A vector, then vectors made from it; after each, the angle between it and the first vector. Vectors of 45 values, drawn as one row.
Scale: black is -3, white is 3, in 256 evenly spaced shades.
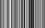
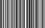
partly aligned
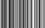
partly opposed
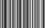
partly opposed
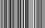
nearly opposite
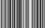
partly opposed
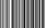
partly aligned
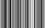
nearly opposite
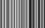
partly aligned
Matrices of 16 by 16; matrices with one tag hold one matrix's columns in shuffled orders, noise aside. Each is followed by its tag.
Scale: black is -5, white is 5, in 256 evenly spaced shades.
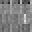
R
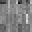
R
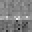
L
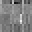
R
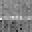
L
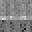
L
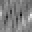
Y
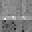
L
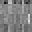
R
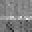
L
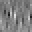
Y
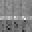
L
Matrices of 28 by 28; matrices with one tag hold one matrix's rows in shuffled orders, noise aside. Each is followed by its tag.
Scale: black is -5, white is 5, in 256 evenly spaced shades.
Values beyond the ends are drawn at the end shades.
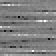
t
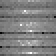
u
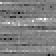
t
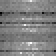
u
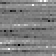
t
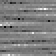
t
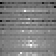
u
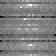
u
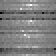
u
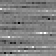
t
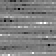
t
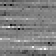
t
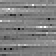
t
